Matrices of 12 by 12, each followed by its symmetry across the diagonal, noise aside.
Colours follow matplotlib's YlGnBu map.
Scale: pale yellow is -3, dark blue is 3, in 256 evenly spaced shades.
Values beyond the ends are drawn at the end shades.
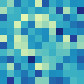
symmetric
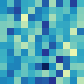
neither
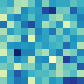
neither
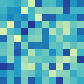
symmetric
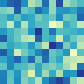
neither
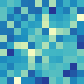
symmetric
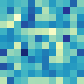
neither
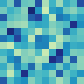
symmetric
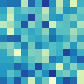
neither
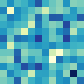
symmetric
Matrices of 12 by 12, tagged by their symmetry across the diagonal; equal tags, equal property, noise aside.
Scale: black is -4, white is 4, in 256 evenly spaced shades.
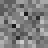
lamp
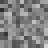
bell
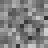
lamp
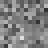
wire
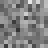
bell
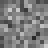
lamp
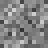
lamp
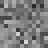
bell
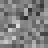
wire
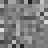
wire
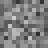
bell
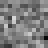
bell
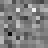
wire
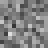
bell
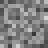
lamp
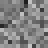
lamp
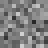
wire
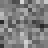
wire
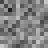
lamp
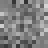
wire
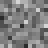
wire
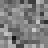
bell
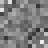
lamp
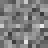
lamp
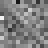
wire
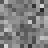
bell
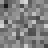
lamp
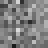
bell
